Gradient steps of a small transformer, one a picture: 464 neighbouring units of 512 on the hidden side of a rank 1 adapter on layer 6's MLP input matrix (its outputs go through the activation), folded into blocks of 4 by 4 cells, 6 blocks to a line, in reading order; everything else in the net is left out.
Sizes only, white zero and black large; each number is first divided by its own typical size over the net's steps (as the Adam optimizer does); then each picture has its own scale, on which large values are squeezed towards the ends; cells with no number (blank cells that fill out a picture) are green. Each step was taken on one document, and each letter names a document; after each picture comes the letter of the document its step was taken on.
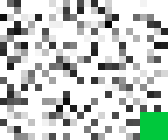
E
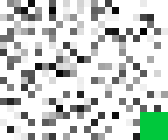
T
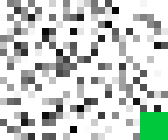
T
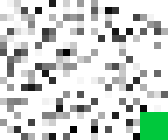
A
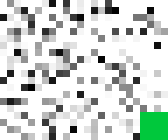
A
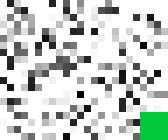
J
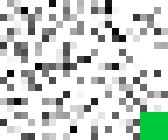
A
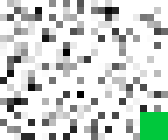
A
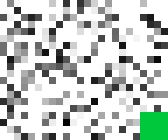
E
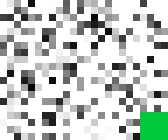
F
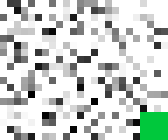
T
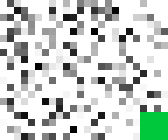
T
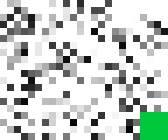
J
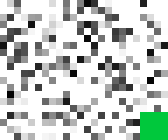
E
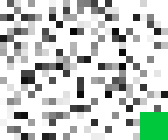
T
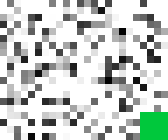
E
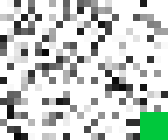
F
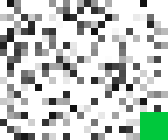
E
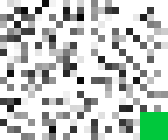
J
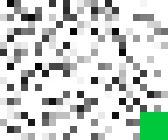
T
